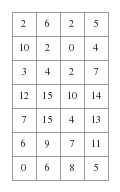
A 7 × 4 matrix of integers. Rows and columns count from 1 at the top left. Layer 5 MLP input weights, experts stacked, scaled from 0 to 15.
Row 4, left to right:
12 15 10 14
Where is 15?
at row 4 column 2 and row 5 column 2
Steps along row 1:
up down up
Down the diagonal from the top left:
2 2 2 14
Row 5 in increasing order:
4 7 13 15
